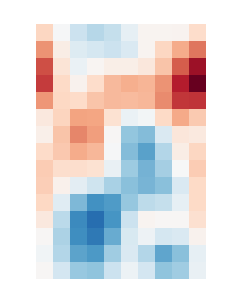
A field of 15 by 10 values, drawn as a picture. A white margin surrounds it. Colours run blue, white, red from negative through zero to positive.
Overall the values sit about 50% of the way up the scale. The ninth with the lowest average is the bottom middle. The ninth with the highest average is the top right.
